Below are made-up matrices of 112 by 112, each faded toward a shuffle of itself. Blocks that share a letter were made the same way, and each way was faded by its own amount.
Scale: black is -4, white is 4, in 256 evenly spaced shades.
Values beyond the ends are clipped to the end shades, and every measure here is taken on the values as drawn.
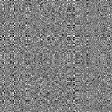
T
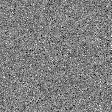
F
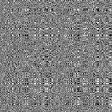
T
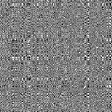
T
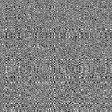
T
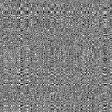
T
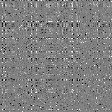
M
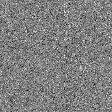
F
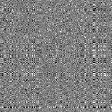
T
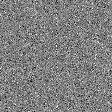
F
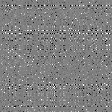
M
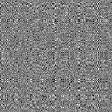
T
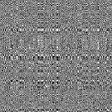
T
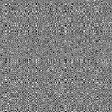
T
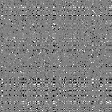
M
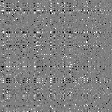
M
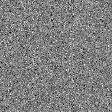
F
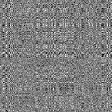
T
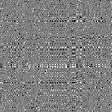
M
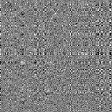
T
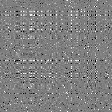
M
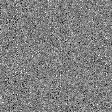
F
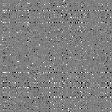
M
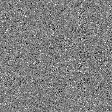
F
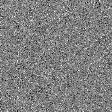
F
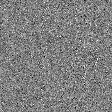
F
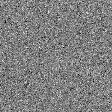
F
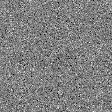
F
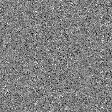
F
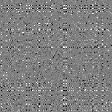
M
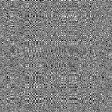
T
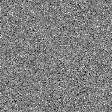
F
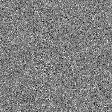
F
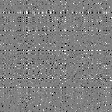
M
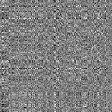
T
